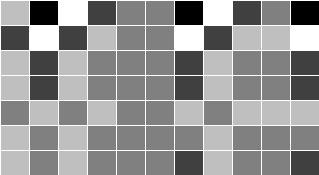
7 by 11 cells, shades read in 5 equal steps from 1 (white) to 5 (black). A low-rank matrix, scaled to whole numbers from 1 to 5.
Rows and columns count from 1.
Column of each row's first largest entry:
2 1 2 2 1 2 7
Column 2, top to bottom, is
5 1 4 4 2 3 3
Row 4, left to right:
2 4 2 3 3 3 4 2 3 3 4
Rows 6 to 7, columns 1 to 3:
2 3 2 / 2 3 2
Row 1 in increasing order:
1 1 2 3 3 3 4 4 5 5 5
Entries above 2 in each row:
8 5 8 8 5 8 8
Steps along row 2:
down up down up same down up down same down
